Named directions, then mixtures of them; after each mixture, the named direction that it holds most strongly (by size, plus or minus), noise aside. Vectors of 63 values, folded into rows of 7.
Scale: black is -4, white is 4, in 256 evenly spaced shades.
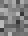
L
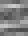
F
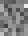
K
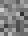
L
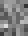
K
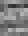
F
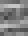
F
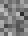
L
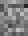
K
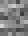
F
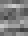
F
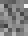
K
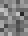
L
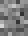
L
